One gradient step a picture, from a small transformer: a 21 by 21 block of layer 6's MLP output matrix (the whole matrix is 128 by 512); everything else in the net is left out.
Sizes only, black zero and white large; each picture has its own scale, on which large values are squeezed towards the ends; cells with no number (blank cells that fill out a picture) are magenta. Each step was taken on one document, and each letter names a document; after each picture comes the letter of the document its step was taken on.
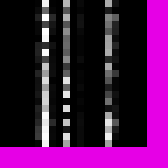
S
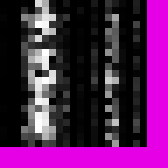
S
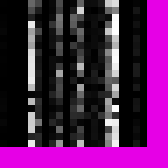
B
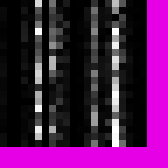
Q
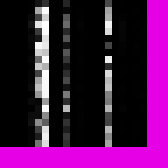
S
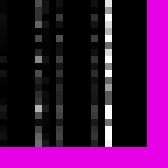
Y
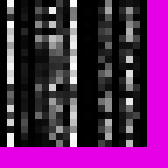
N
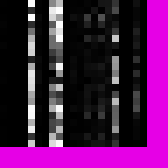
B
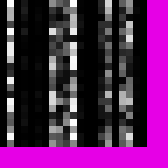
N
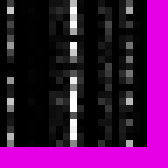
N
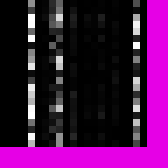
B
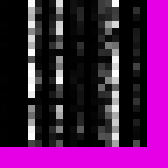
B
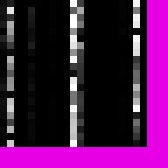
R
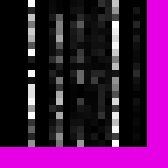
B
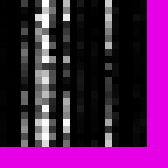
S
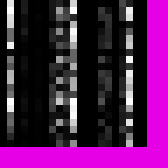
N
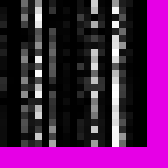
Q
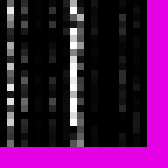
R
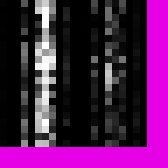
S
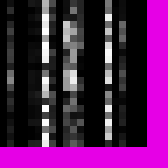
S
